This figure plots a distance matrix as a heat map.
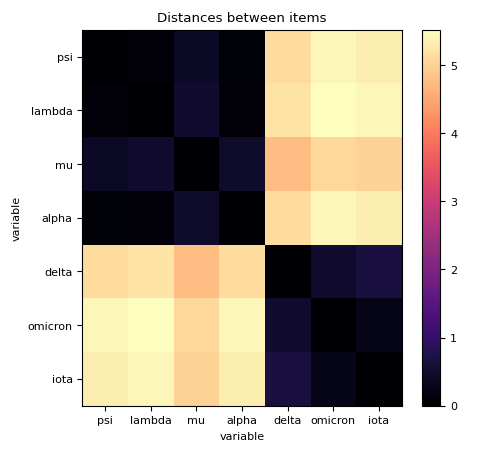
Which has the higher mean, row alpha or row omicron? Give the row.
omicron
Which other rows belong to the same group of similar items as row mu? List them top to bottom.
psi, lambda, alpha
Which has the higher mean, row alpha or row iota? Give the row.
iota
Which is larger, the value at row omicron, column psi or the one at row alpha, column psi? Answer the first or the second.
the first
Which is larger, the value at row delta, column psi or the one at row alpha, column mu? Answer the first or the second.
the first
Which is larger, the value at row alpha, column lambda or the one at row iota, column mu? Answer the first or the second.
the second
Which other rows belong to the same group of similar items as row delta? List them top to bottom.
omicron, iota
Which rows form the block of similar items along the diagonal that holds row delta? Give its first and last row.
delta to iota
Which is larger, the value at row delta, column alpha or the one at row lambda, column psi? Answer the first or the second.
the first
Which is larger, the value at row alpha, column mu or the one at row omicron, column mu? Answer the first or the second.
the second
